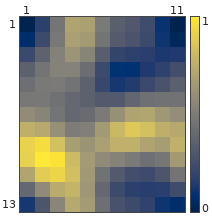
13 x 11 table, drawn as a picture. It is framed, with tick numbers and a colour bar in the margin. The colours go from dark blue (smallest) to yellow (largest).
The halves do not mirror each other. The ninth with the lowest average is the top right. The ninth with the highest average is the bottom left. The top right is the calmest part. There are no lone odd cells.
